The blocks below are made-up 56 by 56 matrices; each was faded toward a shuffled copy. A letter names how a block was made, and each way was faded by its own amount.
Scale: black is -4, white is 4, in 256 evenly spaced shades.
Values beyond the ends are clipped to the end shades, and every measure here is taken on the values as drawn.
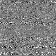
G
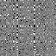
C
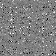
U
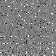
U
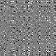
C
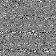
G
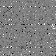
U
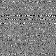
G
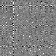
C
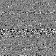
G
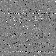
U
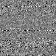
G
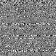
G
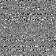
G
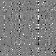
C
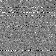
G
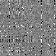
C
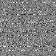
G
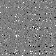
U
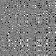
C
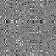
C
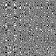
C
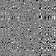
C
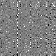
C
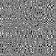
C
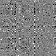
C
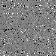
U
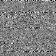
G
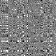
C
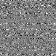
G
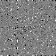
U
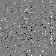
U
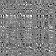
C
